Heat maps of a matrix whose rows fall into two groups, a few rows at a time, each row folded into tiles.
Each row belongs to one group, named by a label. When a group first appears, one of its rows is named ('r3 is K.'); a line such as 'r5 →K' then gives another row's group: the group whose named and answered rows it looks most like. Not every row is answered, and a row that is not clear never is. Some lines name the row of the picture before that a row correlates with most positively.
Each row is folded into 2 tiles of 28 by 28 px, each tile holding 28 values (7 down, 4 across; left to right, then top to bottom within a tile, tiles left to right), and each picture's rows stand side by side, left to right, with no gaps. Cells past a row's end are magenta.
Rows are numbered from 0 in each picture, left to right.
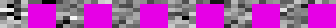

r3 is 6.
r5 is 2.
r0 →6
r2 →6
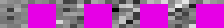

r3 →2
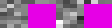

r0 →2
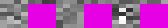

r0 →6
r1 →2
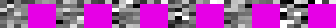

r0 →2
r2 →2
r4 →2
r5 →2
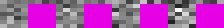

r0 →6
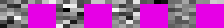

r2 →6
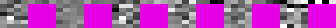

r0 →6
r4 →6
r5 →2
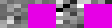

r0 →6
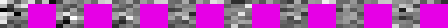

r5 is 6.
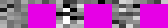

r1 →6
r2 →2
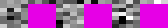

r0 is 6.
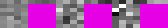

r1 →6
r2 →2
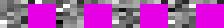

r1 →2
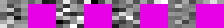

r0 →6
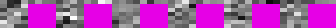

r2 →2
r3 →2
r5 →2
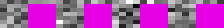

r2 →2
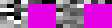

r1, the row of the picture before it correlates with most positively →3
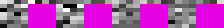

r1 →6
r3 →2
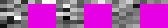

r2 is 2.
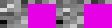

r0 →2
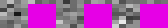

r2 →6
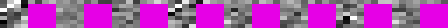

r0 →2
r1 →6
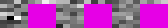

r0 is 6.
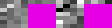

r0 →2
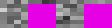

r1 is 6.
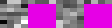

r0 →2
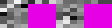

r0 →2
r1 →6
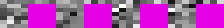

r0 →6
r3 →2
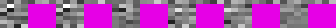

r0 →2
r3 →2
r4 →2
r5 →2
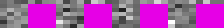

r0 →2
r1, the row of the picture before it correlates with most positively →0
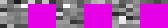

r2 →6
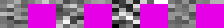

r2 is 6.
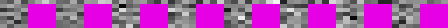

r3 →2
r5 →2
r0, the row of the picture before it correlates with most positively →0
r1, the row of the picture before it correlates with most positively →3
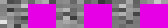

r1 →6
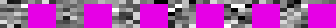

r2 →6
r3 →2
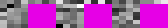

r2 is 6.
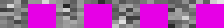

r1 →6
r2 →6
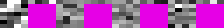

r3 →2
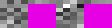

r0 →6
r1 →2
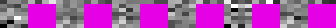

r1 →6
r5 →6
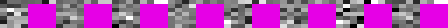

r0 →2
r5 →6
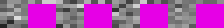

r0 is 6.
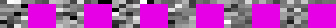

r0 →2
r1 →6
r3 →2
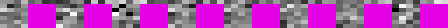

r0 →6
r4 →2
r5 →2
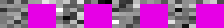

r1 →6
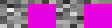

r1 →2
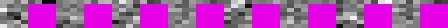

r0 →6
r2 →2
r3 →6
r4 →2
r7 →6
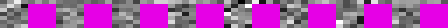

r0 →2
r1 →2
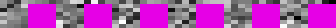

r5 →6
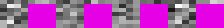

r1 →2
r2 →6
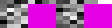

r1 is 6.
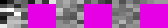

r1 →6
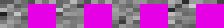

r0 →2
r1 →2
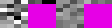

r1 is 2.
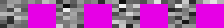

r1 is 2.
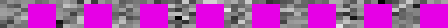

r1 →2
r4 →6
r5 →2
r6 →6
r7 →2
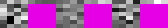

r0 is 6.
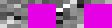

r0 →6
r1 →2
